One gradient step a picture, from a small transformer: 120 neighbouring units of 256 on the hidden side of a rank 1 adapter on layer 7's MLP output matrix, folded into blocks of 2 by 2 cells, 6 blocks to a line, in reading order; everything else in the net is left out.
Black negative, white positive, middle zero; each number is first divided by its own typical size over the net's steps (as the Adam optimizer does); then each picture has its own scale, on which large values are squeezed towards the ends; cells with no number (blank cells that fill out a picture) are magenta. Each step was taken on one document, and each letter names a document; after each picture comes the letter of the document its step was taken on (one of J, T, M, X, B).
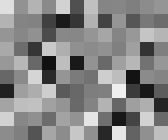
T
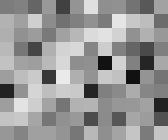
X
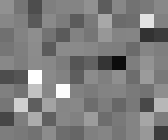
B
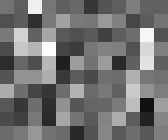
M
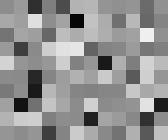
M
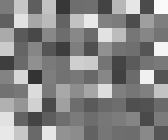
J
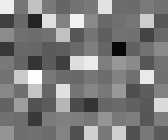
B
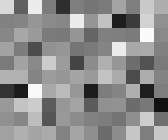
X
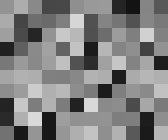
J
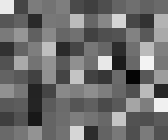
X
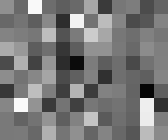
M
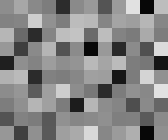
J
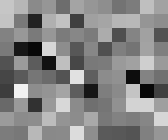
X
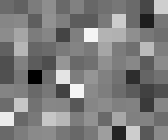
M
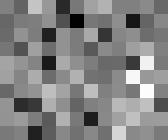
M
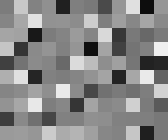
J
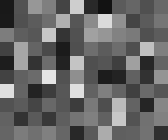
T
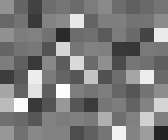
B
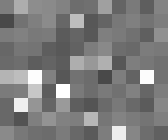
B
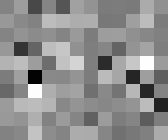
M
